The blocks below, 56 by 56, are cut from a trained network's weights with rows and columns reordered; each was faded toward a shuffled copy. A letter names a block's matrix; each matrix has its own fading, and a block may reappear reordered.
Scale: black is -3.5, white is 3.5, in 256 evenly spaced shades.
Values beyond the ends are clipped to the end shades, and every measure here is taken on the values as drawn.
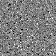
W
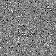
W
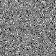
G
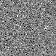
W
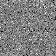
W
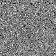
W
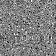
G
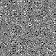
G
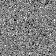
W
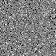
G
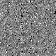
W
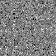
W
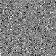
G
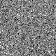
W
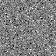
W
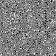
G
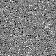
G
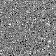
W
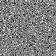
G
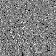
G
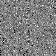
W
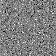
G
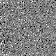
W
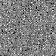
G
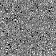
W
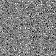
G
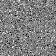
G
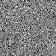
G
